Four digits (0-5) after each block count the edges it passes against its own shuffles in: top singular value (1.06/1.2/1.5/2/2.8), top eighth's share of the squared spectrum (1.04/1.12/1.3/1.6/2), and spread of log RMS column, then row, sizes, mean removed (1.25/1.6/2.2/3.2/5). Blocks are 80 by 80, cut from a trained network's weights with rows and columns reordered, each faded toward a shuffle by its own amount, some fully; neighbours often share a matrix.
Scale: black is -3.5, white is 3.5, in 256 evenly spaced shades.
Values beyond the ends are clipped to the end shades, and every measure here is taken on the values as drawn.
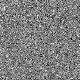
2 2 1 2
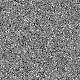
0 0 0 0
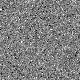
0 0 0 0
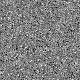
0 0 0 0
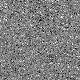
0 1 0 0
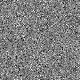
2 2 1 1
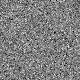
1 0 0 0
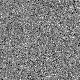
0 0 0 0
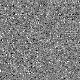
2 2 0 1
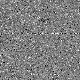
2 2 0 1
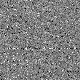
2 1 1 1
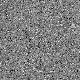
1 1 0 1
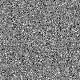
1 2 0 1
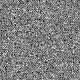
0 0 0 0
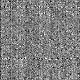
3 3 1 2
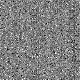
2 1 0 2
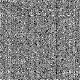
3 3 0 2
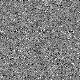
2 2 0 2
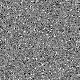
0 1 0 0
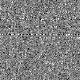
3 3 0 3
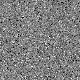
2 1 0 1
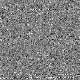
2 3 0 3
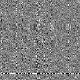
4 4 3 2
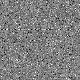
2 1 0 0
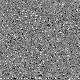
2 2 1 1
